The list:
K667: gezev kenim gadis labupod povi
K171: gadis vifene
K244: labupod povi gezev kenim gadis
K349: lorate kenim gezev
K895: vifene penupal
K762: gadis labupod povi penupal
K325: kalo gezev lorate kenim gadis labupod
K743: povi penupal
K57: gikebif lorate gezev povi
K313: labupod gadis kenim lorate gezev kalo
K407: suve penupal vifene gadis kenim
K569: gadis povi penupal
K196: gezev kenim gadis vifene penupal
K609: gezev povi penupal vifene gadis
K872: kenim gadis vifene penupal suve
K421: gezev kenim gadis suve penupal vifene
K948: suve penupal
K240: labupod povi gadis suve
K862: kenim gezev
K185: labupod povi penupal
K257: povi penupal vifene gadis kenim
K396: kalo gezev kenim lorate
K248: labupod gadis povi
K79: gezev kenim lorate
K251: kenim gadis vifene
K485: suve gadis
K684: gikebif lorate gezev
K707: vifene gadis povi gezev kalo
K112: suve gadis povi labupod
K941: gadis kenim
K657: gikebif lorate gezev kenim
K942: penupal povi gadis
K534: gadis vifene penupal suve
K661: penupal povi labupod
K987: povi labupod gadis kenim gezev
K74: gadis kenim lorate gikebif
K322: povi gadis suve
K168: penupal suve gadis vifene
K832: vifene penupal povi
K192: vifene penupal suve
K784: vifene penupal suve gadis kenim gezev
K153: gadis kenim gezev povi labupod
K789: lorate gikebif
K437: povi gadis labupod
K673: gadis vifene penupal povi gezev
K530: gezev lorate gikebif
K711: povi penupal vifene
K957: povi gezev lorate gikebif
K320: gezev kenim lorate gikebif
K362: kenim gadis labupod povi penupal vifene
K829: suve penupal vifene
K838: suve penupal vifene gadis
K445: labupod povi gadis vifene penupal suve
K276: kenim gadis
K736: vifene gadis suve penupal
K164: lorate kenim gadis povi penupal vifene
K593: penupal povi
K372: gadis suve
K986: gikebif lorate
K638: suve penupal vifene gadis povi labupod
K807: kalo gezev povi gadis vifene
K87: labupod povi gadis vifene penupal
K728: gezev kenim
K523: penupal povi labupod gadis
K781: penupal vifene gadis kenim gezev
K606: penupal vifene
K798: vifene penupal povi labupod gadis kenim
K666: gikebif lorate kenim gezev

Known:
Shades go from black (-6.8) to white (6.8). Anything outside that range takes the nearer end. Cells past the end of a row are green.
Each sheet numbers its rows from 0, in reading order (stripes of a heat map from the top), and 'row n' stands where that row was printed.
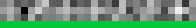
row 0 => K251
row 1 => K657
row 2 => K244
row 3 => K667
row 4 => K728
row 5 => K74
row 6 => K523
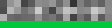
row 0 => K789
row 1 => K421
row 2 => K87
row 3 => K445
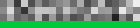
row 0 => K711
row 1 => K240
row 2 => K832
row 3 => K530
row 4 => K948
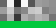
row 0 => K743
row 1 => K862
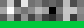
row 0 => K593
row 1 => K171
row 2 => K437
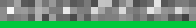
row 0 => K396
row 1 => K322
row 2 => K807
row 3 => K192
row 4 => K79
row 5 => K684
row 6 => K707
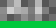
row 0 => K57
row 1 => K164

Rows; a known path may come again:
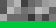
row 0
K789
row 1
K736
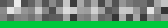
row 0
K684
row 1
K196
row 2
K762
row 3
K362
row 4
K112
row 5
K829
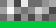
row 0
K593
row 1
K534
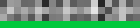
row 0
K957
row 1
K87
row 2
K667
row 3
K942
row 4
K987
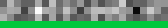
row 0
K74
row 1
K661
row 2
K407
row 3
K240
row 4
K276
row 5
K784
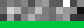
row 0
K638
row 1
K320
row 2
K941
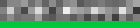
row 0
K421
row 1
K781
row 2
K325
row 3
K707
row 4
K168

